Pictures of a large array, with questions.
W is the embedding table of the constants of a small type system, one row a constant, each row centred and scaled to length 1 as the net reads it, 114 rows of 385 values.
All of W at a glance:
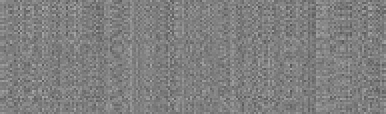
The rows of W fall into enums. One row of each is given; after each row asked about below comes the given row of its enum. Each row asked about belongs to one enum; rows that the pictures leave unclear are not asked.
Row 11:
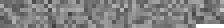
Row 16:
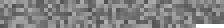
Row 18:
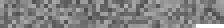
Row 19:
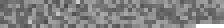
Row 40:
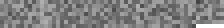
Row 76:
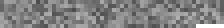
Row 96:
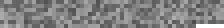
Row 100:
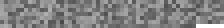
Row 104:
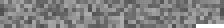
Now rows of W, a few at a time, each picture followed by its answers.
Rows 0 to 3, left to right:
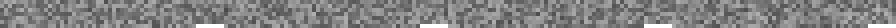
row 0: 16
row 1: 104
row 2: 100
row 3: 76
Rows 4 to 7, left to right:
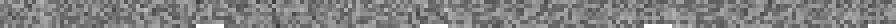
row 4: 40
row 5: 11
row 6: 96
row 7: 96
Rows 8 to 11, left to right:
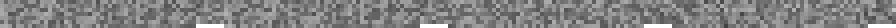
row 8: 100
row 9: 100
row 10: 16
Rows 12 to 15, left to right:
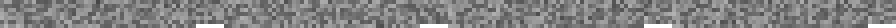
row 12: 96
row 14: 100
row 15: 100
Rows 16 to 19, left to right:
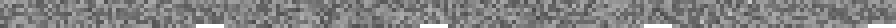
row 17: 76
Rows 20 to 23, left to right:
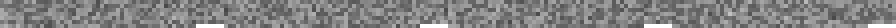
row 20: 96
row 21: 104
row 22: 100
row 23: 19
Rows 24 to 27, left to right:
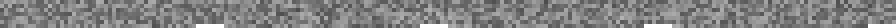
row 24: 16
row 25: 76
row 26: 96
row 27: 100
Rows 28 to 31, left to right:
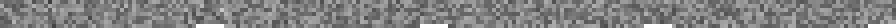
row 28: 11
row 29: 100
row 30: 16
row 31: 104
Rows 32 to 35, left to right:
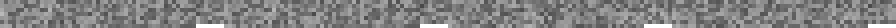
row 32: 100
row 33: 100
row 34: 76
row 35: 96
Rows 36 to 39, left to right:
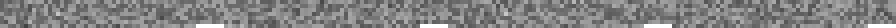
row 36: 19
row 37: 96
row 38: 19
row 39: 18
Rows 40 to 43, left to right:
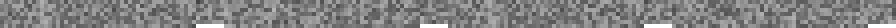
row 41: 100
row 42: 40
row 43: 104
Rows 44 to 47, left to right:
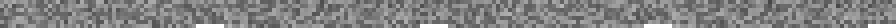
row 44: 16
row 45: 96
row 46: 19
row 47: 96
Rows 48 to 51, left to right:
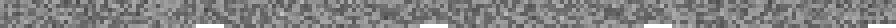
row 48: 18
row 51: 96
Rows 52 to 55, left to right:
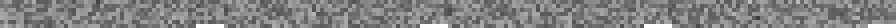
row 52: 96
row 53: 104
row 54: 104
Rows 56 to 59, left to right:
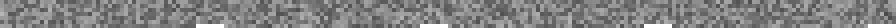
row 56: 100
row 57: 76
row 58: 104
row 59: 18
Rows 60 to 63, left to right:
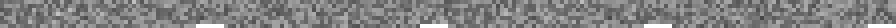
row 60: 19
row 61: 104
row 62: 19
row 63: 18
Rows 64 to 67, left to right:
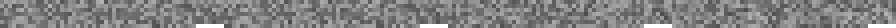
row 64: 16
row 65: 16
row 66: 18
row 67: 76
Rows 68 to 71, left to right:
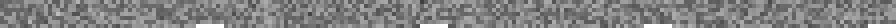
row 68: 19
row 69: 40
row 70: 16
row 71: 96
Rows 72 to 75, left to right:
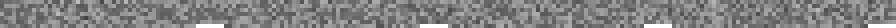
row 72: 19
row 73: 16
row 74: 104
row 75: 40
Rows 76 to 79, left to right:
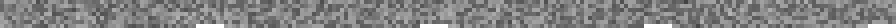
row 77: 96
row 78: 100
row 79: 19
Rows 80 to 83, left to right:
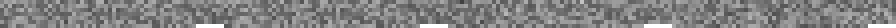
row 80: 16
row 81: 16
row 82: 19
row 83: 76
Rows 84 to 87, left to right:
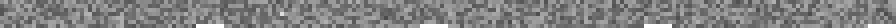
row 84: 104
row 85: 19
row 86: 100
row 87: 18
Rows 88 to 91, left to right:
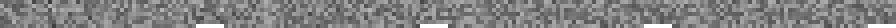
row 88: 11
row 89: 40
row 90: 16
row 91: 16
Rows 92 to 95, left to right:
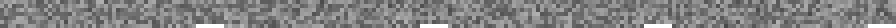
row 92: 16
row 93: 96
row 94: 104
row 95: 18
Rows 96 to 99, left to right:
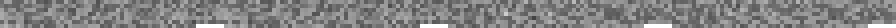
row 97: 96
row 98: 19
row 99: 19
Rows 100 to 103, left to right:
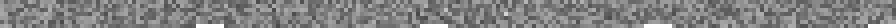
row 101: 11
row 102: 19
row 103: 104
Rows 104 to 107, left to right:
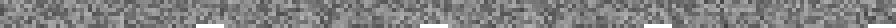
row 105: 76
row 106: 76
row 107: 11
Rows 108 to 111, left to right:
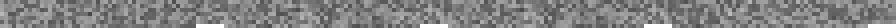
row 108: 100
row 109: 76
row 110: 76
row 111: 19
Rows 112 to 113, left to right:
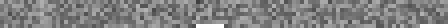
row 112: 40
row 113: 16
